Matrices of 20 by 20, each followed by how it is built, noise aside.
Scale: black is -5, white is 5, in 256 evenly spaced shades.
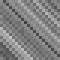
Toeplitz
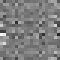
low rank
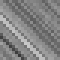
Toeplitz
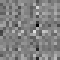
low rank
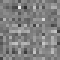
low rank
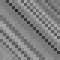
Toeplitz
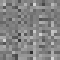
low rank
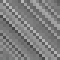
Toeplitz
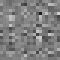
low rank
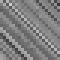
Toeplitz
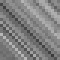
Toeplitz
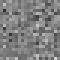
low rank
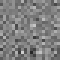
low rank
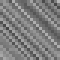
Toeplitz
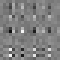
low rank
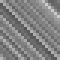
Toeplitz
